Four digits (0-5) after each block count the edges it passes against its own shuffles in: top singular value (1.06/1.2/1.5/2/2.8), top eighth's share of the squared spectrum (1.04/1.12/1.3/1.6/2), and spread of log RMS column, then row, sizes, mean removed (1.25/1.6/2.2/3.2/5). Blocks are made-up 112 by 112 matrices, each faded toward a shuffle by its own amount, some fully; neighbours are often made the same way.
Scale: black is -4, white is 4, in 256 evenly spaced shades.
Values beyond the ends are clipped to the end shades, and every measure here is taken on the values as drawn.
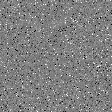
3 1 0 0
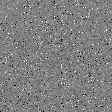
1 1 0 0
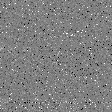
2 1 0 1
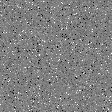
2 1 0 0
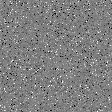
1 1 0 0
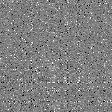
3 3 1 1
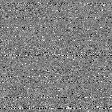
2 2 0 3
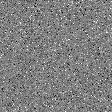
0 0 0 0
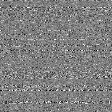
2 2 0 4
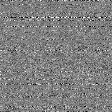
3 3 0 4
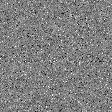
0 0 0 1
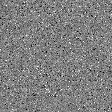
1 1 0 1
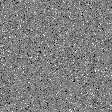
0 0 0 0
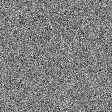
0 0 0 0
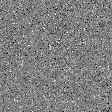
0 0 0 0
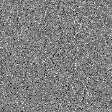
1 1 2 0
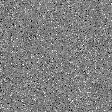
0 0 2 0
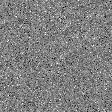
0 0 0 0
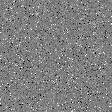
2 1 0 0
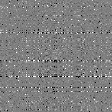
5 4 2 3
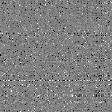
4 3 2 2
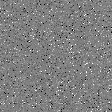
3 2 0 0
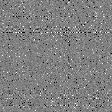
4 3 1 2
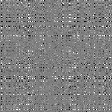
5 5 3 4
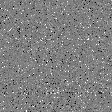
2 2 0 0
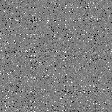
4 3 1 2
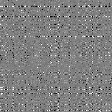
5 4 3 3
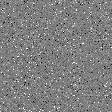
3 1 0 0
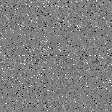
3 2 1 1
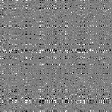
5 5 3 4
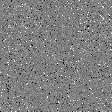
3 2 0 1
